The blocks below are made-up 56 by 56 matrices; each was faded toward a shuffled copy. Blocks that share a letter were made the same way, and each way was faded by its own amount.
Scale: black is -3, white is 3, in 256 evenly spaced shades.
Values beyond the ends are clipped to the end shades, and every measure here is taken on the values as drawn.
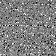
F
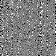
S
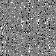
S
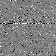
F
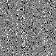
S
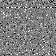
F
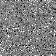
F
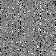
S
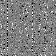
S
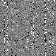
S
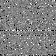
F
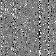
S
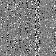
S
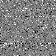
F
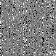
S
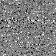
F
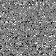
F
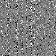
S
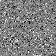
F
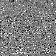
F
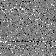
F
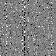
S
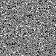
F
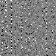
S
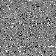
F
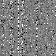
S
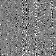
S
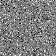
F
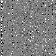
S
